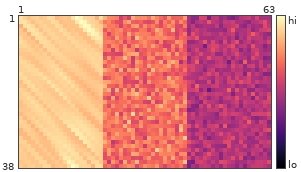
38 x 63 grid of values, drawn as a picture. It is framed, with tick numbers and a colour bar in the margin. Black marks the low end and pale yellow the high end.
The table splits into one row of 3 panels. Panel 1,1: very high, slanting down to the right, faint in contrast. Panel 1,2: high, fine-grained. Panel 1,3: middling, fine-grained.
